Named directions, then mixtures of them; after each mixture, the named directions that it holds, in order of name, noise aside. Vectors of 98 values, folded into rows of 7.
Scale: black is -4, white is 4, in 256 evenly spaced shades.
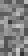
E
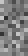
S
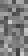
E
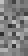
S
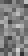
E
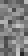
E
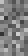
S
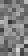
E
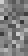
S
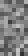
E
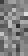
E, S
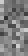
S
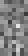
E, S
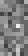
E, S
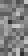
E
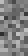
S
